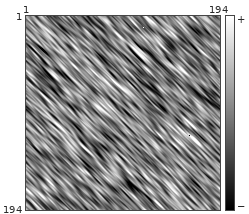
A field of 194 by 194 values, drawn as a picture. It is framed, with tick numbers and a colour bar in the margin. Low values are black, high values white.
Seam: none. Lone odd cells: 2, 1 higher and 1 lower than their neighbours. Odd rows or columns: none. Average level on the scale: 50%. Grain: diagonal, down to the right. Mirror symmetry: none.
